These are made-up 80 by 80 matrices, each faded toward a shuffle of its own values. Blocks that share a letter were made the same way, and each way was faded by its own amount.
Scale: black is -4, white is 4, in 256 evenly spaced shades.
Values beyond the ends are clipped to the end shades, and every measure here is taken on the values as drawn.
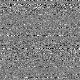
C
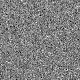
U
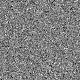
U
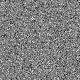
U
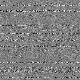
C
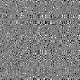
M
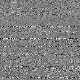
C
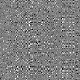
M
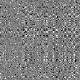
M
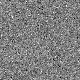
U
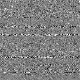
C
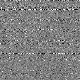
C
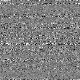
C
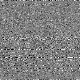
C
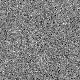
U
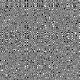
M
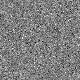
U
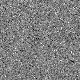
U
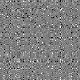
M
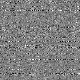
C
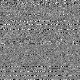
C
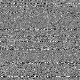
C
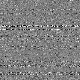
C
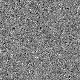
U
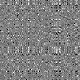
M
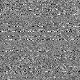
C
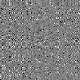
M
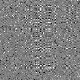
M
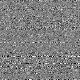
C
